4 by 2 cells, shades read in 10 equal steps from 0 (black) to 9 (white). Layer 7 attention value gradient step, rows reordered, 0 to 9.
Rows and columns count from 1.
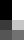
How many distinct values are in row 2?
2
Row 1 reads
0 9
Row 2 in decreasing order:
9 0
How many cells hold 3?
1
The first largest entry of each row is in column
2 2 2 2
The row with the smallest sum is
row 4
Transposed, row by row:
0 0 2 3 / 9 9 7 4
